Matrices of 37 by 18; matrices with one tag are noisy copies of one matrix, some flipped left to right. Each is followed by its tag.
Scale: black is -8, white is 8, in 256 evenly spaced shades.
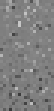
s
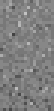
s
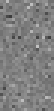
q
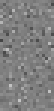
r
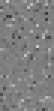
q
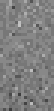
s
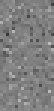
r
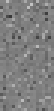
q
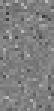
q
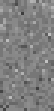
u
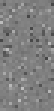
r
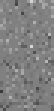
u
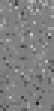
u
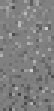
s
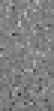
s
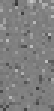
u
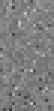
s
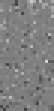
u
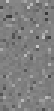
q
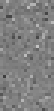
q
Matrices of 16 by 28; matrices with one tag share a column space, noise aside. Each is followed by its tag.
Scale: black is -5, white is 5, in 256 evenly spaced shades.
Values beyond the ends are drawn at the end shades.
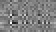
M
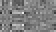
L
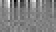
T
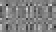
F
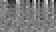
T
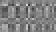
F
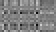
L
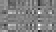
L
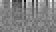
T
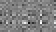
M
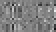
F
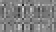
F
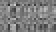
F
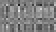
F
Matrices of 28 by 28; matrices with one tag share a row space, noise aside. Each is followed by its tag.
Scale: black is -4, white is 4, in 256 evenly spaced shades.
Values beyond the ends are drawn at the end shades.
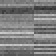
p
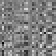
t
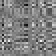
t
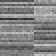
p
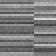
p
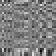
t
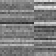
p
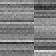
p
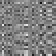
t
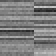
p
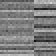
p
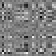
t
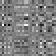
t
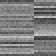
p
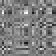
t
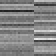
p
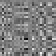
t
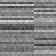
p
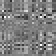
t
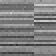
p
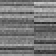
p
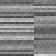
p
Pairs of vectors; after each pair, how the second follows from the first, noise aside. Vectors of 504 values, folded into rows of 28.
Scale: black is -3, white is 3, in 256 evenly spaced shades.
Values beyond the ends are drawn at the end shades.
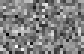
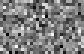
copied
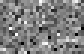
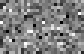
wrapped around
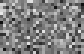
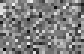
copied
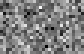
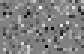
partly zeroed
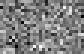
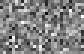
sign-scrambled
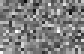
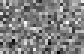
reversed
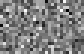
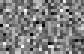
copied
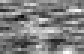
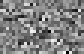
sign-scrambled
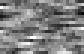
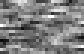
reversed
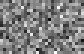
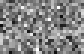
sign-scrambled
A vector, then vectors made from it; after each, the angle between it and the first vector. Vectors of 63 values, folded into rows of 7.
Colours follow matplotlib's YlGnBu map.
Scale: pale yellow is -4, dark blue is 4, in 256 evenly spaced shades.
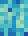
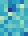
partly aligned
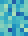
partly aligned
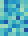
orthogonal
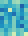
nearly opposite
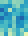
nearly opposite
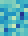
partly opposed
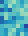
orthogonal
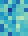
partly aligned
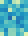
nearly opposite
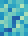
partly aligned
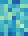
nearly parallel
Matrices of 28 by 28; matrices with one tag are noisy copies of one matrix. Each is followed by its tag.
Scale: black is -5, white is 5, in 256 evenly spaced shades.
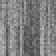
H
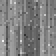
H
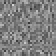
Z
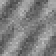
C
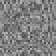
Z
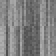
H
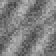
C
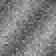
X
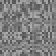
Z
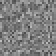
Z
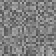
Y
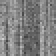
H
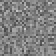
Y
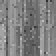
H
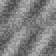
C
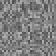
Z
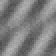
C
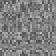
Z
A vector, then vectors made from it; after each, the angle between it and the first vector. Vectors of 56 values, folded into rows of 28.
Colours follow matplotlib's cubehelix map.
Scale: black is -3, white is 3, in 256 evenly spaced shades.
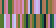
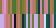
partly opposed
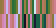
partly aligned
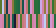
nearly opposite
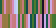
orthogonal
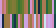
partly opposed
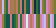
nearly opposite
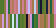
partly aligned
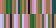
orthogonal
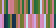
nearly opposite
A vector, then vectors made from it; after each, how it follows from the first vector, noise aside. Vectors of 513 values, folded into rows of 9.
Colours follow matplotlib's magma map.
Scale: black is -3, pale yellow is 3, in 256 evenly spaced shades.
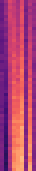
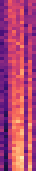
copied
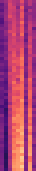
copied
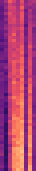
copied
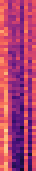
negated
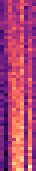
copied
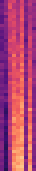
copied
